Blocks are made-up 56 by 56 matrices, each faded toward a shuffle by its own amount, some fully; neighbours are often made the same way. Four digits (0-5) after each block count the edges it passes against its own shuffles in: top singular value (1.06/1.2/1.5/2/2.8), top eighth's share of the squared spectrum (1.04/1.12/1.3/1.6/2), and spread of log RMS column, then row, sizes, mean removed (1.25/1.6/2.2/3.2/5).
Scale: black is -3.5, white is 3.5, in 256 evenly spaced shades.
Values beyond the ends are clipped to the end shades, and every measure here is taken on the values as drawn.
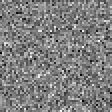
0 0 0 0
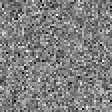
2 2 0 0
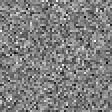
0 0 0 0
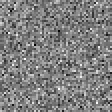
1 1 0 0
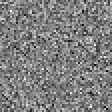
1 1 0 0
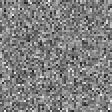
2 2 0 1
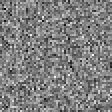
1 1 0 0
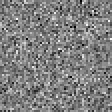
1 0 0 0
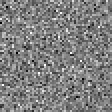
0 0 0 0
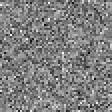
0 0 0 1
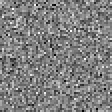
1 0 0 0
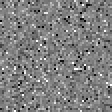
2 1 0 0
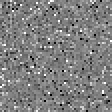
0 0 0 0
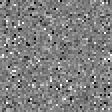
3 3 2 1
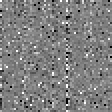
3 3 1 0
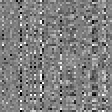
4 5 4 2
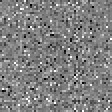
2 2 1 0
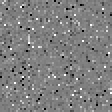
1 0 0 0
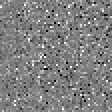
2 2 1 0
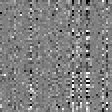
4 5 3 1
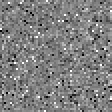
2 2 0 0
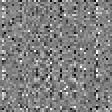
4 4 3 2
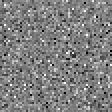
2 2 0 0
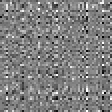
4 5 3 3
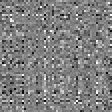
4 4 3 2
